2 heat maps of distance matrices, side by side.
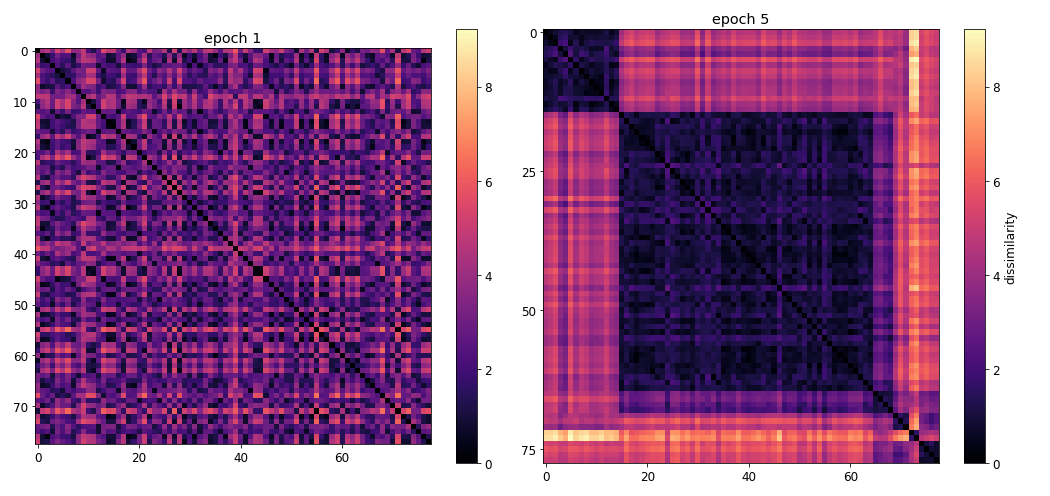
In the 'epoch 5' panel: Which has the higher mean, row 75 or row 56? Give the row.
75
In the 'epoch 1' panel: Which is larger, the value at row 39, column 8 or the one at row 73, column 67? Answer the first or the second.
the second
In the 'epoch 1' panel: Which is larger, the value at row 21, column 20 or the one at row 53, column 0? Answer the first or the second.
the second
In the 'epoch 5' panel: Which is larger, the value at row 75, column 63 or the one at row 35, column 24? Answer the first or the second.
the first
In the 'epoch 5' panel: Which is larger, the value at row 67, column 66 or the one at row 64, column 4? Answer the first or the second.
the second
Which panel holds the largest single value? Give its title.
epoch 5
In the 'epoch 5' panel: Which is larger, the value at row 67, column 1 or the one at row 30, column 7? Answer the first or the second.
the second
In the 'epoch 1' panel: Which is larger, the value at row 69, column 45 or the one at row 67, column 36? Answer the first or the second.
the first
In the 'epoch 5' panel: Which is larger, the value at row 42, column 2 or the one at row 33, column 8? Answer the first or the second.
the first
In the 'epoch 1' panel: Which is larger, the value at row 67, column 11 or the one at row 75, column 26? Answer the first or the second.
the first
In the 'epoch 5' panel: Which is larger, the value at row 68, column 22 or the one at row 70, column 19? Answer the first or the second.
the second
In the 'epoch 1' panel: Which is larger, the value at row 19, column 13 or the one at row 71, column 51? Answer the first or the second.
the first
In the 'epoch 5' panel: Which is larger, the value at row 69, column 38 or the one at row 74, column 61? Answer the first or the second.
the second
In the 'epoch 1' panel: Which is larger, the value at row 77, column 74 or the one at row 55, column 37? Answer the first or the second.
the second
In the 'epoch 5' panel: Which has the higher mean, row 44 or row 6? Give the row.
6
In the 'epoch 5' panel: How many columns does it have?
78
